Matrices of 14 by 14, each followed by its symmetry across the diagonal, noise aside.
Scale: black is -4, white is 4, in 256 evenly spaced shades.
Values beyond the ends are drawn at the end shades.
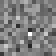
neither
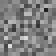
antisymmetric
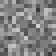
symmetric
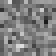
antisymmetric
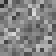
symmetric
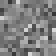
symmetric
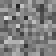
antisymmetric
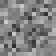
symmetric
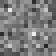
symmetric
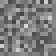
symmetric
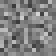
antisymmetric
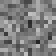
neither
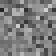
neither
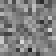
antisymmetric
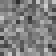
antisymmetric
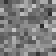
neither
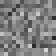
neither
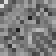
symmetric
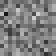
neither
